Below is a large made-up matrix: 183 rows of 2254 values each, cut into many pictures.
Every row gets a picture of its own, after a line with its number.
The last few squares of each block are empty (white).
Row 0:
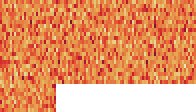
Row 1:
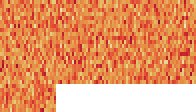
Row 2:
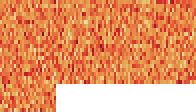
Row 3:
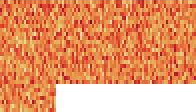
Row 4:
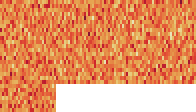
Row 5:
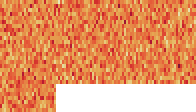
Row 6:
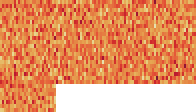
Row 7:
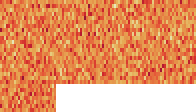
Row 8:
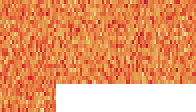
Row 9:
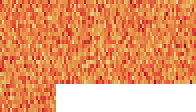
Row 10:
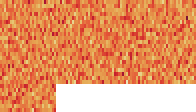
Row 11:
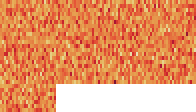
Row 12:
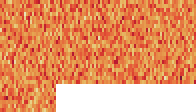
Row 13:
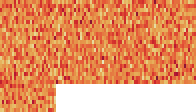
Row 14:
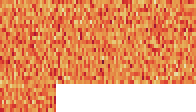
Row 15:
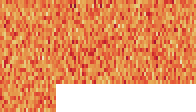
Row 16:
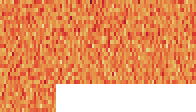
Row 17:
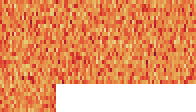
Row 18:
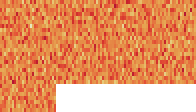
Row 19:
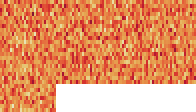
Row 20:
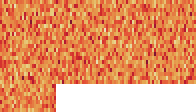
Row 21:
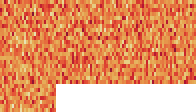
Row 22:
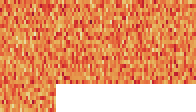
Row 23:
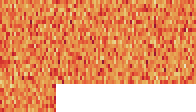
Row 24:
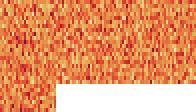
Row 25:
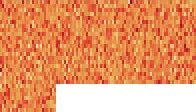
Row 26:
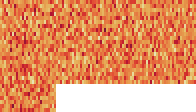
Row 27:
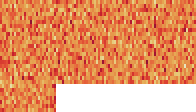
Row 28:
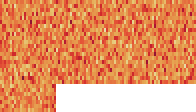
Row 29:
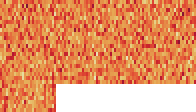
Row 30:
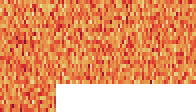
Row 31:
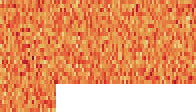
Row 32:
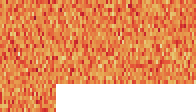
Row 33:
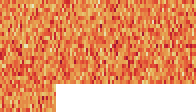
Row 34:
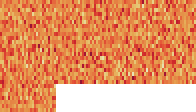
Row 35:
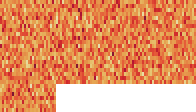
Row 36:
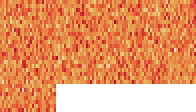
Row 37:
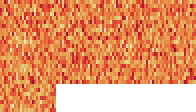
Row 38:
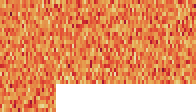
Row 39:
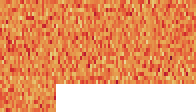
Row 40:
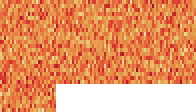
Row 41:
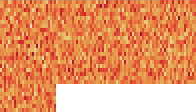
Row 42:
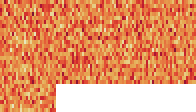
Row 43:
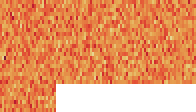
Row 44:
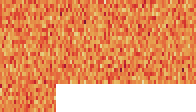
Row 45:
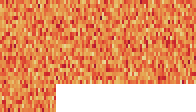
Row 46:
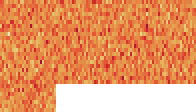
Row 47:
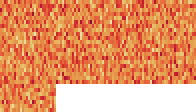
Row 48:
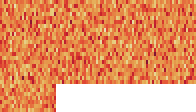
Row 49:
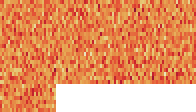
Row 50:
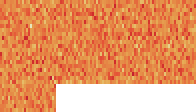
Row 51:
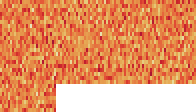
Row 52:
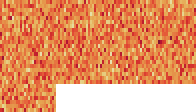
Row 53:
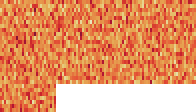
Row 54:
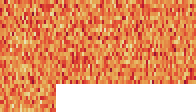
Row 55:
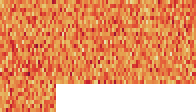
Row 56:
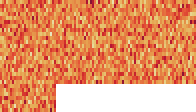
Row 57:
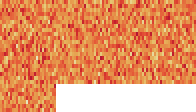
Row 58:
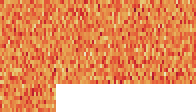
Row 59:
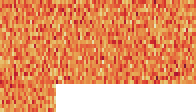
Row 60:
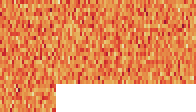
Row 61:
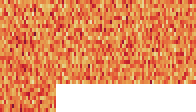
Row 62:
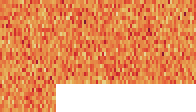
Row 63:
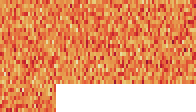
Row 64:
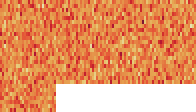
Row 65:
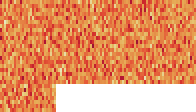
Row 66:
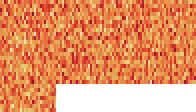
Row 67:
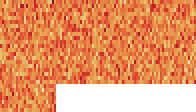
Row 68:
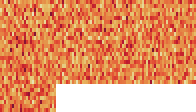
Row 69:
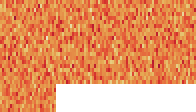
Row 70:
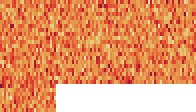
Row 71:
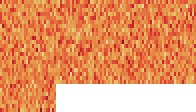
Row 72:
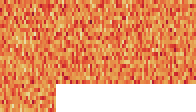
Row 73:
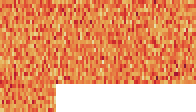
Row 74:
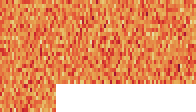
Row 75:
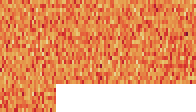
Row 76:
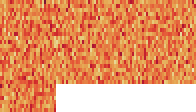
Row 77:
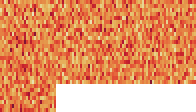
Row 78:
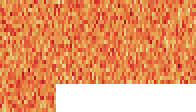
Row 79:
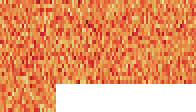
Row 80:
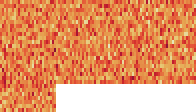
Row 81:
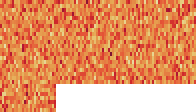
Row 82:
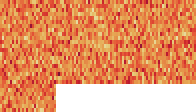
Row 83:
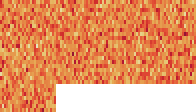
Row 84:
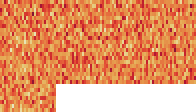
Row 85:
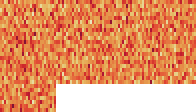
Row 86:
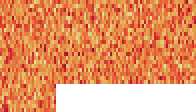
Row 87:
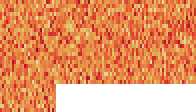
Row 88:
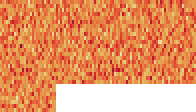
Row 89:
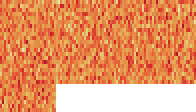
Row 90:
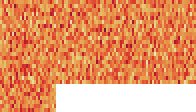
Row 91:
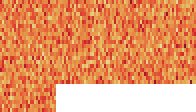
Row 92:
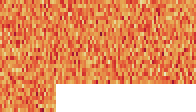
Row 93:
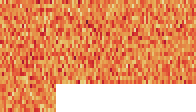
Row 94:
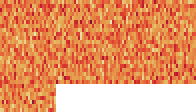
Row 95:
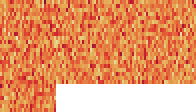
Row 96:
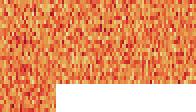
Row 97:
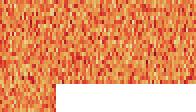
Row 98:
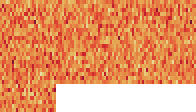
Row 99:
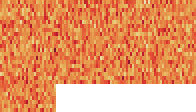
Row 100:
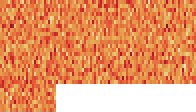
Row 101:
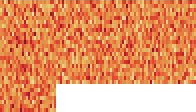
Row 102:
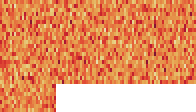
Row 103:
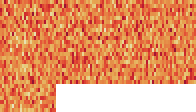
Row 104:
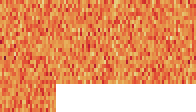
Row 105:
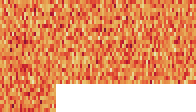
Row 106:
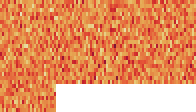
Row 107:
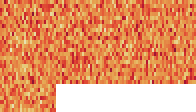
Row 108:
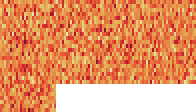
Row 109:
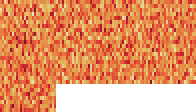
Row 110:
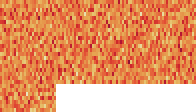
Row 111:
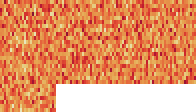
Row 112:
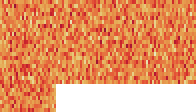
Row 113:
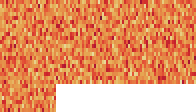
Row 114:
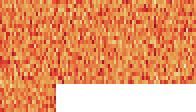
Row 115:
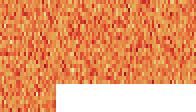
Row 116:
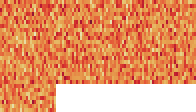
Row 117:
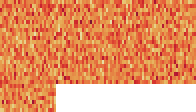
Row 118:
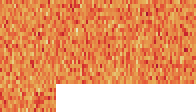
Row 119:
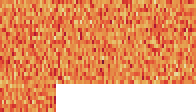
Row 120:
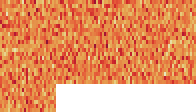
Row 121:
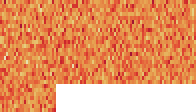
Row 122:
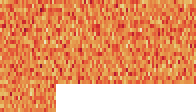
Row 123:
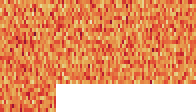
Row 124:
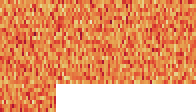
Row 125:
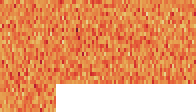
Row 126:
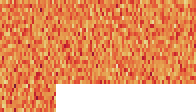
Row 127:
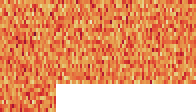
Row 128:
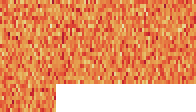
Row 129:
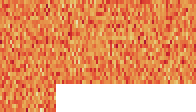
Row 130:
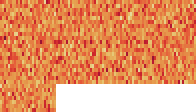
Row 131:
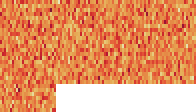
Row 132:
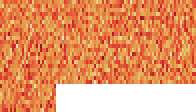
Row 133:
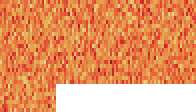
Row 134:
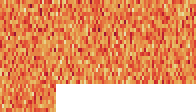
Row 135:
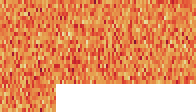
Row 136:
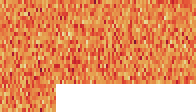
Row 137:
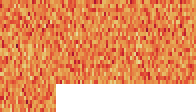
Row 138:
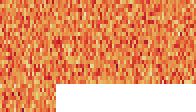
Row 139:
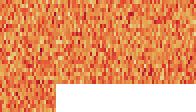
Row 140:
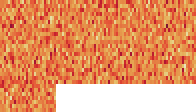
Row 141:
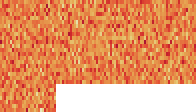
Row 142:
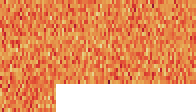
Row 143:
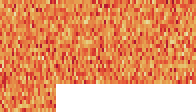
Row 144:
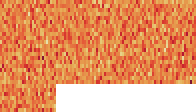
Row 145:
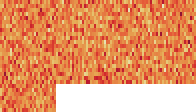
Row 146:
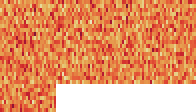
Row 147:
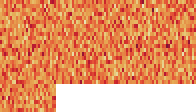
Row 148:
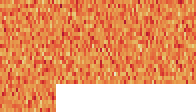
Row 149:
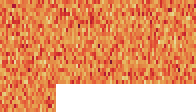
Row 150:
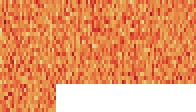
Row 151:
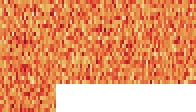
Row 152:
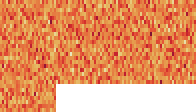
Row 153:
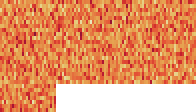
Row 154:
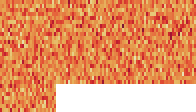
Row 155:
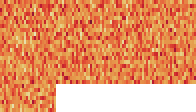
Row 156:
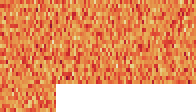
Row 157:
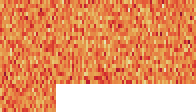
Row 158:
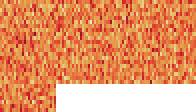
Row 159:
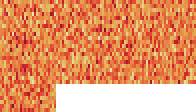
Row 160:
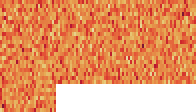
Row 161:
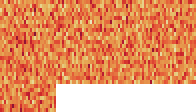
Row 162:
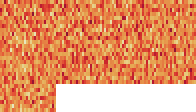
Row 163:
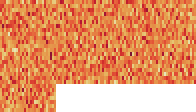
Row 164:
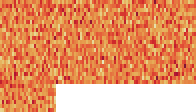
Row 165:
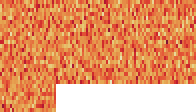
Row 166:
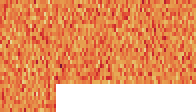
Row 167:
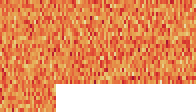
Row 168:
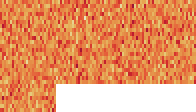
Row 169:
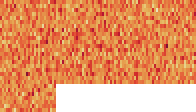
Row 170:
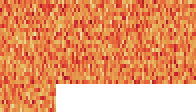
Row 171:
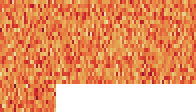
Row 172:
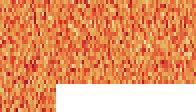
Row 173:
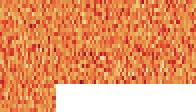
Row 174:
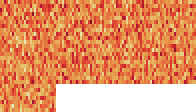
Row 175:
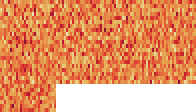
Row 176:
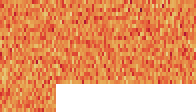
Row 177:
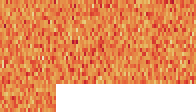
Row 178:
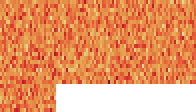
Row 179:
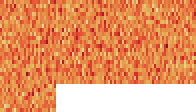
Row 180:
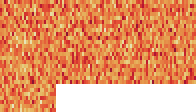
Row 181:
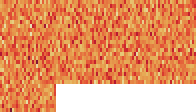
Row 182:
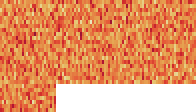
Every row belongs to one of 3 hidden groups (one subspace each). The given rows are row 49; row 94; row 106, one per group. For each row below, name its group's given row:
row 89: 106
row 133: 106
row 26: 94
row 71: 106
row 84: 94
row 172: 49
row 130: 106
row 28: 94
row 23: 94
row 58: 49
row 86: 106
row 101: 94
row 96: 94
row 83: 49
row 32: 49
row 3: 94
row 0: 94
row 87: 106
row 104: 106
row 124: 94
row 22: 94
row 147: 49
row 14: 94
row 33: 106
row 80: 49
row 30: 94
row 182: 94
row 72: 94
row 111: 94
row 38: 106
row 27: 94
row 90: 94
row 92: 49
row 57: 49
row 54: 94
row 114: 94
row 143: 49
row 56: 106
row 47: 94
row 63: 49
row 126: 106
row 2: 49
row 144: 49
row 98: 49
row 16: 106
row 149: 106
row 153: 94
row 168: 106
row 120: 49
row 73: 94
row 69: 106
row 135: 49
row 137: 49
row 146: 94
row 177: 49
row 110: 106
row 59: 94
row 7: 106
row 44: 49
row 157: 49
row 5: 106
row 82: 49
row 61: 94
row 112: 94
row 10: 106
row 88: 106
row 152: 49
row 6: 94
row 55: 49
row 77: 94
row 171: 106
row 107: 94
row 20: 94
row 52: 106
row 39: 49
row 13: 94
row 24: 94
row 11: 49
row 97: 94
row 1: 49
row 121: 106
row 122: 106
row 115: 49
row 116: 94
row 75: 49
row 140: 49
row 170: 94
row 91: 49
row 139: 106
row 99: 49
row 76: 106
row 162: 94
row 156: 106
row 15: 49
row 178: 49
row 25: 49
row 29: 106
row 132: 49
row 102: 94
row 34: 49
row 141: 49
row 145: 49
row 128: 106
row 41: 49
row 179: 49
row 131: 106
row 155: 94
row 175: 94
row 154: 106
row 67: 106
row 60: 106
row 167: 49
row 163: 49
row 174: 94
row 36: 49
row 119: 94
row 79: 106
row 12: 106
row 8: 49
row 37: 94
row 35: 106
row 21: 94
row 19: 94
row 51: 49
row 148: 106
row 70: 49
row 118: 49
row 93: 106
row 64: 106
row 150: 106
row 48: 94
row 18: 49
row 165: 106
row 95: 106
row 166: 49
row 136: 49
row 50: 49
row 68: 94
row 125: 49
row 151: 94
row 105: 94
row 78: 106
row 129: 49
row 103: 94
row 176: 49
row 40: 49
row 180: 94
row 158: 94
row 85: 94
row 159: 94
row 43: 106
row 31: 106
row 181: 49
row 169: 49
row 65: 106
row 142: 49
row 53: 94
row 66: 94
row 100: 49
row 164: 94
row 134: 106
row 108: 94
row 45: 106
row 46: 49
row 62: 49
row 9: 49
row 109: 94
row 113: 106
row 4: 106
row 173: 49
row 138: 106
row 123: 94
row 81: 106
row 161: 94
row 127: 94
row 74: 106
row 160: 106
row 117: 94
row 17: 94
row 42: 94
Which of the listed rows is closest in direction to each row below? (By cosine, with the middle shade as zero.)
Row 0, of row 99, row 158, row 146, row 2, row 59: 158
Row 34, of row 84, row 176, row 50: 84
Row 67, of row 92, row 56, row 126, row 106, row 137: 56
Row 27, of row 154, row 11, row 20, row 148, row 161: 20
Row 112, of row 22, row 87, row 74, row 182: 182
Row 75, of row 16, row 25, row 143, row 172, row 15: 25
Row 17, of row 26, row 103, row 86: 103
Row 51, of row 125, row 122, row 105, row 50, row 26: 50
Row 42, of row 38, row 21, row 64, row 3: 21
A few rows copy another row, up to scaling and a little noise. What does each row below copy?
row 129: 141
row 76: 95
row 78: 5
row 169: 179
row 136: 135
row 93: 79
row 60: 131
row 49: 58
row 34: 173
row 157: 145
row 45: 113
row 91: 9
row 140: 100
